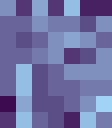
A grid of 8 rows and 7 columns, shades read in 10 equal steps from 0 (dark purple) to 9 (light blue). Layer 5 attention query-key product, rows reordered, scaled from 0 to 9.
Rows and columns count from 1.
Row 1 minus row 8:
4 -6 3 -1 7 -7 -4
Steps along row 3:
down up up up down down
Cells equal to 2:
4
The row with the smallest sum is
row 1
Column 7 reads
1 6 4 6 6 5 9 5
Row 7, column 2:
7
